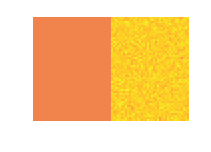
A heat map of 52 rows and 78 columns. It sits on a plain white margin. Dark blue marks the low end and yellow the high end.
It is made of 1 by 2 panels. Panel 1,1: high, flat. Panel 1,2: very high, fine-grained, faint in contrast.
